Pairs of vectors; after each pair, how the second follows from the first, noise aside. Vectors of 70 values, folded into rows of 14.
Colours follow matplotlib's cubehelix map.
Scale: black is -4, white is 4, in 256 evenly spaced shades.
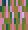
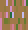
partly zeroed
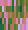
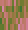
shrunk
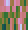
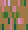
partly zeroed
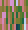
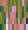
wrapped around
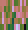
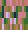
wrapped around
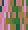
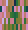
wrapped around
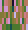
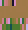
partly zeroed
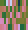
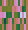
wrapped around
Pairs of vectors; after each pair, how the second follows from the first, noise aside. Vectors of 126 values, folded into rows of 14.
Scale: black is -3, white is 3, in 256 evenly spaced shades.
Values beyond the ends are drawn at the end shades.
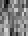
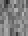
shrunk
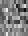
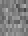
shrunk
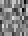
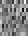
sign-scrambled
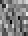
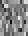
sign-scrambled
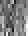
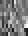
sign-scrambled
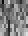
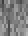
shrunk
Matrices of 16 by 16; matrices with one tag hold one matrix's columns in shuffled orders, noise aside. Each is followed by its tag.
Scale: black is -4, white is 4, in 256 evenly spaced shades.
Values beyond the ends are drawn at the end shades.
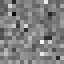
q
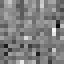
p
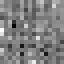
p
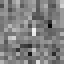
p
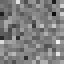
q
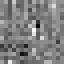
p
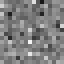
q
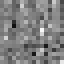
p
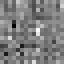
p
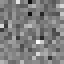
q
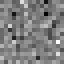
q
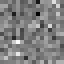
q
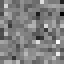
q
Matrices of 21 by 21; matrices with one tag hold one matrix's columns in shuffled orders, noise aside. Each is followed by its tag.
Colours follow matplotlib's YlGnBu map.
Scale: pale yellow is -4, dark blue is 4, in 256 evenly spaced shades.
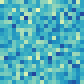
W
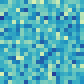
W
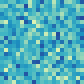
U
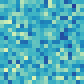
U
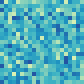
W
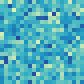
W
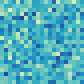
W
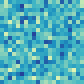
U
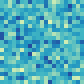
U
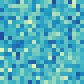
U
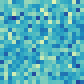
W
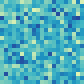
W
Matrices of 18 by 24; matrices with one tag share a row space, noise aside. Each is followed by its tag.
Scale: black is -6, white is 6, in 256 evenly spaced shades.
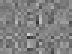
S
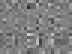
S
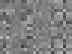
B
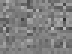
B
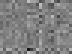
S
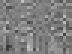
B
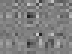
S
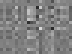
S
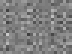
B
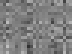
B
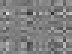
B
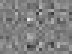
S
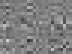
B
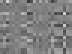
B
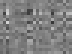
B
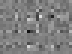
S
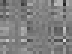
B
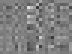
S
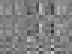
S
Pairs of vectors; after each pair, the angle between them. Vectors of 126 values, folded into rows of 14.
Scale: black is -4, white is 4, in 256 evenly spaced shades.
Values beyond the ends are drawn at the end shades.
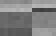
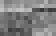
nearly parallel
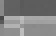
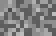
orthogonal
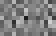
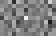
nearly opposite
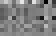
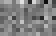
nearly parallel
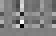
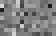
partly opposed
